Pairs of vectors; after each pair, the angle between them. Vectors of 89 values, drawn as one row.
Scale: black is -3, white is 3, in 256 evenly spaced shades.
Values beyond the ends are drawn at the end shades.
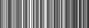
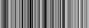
nearly opposite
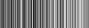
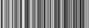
partly opposed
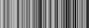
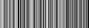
partly aligned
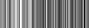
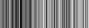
nearly opposite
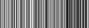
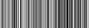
partly aligned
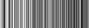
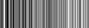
nearly opposite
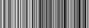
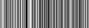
partly aligned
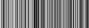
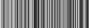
nearly parallel
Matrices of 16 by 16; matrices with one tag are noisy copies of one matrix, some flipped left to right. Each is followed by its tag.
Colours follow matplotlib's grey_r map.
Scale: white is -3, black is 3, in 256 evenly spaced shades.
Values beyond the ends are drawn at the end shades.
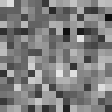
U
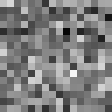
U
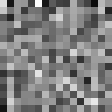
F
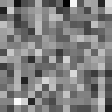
F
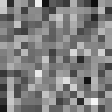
F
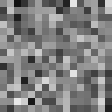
F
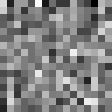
F
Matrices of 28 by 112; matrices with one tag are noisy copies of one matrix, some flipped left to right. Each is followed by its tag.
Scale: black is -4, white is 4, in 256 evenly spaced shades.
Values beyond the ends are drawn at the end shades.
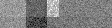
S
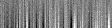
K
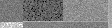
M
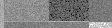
M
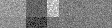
S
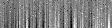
K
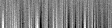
K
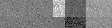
S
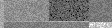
M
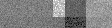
S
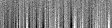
K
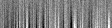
K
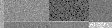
M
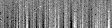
K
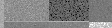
M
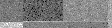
M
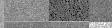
M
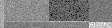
M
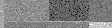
M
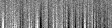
K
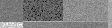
M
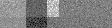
S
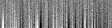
K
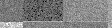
M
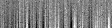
K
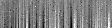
K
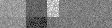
S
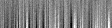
K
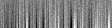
K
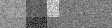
S
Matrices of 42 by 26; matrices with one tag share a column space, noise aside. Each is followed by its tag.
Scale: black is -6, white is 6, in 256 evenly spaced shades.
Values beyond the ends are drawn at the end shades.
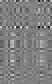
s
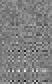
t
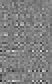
t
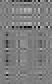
s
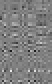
t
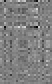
s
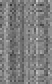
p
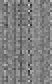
p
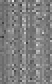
p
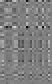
s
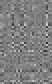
t
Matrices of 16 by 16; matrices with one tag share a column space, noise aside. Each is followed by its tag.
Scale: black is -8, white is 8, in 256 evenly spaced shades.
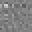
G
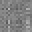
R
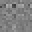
G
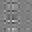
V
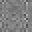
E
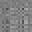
R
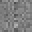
E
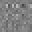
G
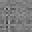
R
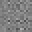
V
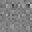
G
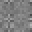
E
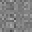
E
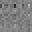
G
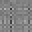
R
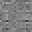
V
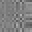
E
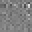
G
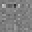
G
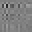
G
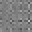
V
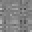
R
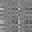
R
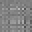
R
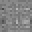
R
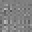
R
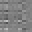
V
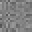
E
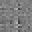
R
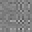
V
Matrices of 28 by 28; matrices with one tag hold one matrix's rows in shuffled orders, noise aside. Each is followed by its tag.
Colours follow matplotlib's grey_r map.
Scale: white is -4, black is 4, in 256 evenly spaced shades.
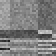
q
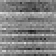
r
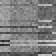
q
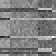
q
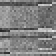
q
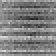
r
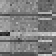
q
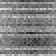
r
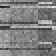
q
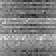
r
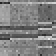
q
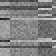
q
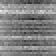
r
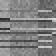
q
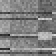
q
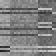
q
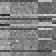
q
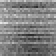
r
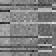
q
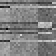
q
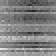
r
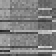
q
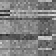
q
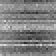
r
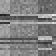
q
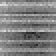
r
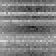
r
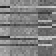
q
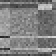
q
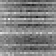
r
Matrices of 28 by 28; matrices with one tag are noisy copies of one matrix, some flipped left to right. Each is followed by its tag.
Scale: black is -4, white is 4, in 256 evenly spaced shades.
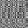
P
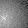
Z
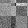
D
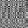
P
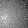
Z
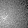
Z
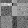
D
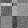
D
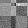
D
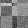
D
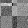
D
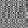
P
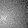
Z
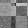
D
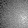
Z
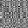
P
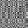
P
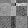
D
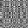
P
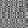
P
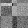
D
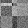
D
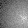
Z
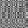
P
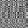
P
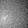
Z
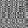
P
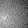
Z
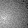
Z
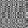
P
